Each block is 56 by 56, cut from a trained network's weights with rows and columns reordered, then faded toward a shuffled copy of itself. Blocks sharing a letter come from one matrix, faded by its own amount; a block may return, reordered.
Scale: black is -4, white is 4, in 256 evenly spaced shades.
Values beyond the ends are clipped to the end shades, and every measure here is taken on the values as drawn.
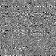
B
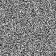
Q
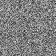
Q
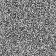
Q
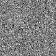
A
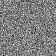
Q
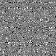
B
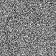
Q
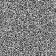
Q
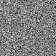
A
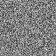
Q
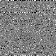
B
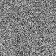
Q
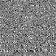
B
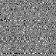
B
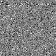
A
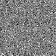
A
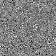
A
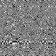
B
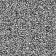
Q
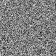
Q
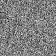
Q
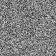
Q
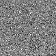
A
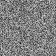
Q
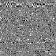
B
